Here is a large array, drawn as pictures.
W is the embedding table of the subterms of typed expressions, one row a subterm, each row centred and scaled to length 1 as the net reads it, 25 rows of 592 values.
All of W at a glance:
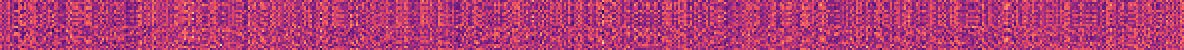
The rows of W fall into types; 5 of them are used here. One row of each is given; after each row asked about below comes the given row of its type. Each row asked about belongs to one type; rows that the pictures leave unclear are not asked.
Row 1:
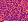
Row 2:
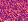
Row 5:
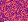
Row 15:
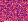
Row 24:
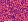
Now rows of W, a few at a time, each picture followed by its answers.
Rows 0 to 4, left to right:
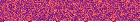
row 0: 5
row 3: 1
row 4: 1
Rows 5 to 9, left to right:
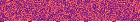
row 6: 1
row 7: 24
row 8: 5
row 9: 1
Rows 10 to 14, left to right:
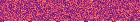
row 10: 5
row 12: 24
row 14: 2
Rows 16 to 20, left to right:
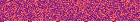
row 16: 5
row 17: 2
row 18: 1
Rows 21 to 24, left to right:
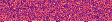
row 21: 15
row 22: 2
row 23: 5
